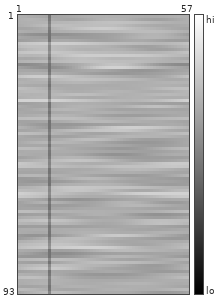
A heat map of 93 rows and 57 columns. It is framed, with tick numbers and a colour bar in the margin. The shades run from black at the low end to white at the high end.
Odd lines: column 11. Average level on the scale: 70%. Grain: streaks across. Slope: none.
